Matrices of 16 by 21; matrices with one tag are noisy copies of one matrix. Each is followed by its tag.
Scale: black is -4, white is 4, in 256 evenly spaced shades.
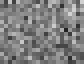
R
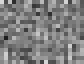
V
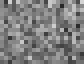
R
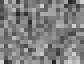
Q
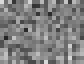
V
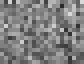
R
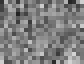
Q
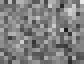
R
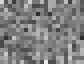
V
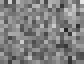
R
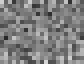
V
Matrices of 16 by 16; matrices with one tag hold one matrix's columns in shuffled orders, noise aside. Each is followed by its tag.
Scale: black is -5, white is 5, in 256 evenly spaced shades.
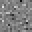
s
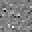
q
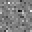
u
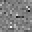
q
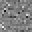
q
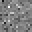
s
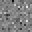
s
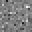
s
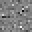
q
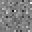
u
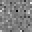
u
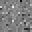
s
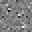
q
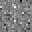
s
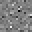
q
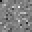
s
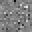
s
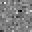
u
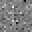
s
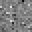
s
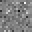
u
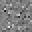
q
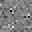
q
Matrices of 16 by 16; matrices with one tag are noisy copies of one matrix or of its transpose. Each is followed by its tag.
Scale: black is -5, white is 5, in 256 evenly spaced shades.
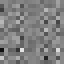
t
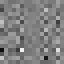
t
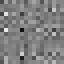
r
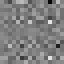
t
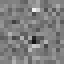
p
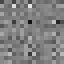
r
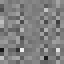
t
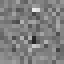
p
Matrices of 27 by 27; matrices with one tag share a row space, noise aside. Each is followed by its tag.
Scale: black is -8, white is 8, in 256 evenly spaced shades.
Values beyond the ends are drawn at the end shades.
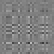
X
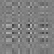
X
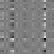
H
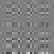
X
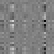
H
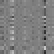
H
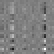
H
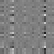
H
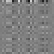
X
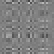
X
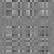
X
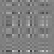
X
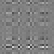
X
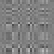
X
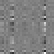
H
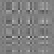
X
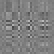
X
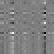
H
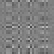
X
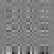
X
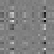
H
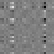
H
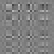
X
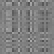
X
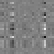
H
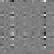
H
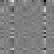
H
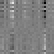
H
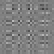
X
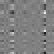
H
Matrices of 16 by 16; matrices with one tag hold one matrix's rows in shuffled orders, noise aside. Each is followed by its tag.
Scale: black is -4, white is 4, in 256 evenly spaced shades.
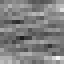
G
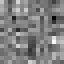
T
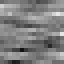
G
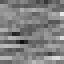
G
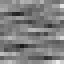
G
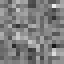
T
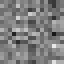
T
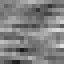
G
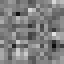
T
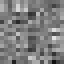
T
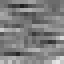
G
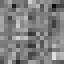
T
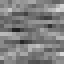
G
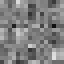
T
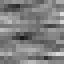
G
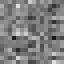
T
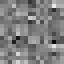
T
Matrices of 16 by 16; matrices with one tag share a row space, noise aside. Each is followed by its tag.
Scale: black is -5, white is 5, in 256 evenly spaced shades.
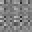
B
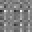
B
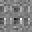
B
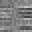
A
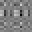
B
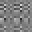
B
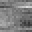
A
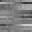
A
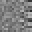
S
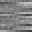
A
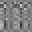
B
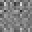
B
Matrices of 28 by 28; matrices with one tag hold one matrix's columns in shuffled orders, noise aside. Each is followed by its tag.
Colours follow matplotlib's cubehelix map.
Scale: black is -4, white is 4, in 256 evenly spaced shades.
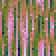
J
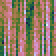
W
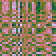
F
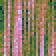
W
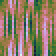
J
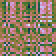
F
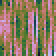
J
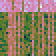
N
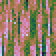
J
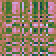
F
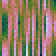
J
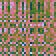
F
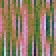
J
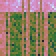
N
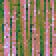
W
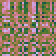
F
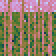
N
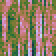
J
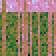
N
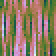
J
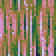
J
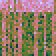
N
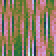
J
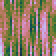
J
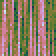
W
